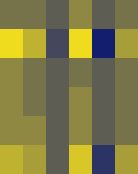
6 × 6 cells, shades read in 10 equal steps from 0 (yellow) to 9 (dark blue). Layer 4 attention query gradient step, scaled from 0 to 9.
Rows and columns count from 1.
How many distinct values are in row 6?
5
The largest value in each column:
5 5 7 5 9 5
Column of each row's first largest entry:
3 5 3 3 3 5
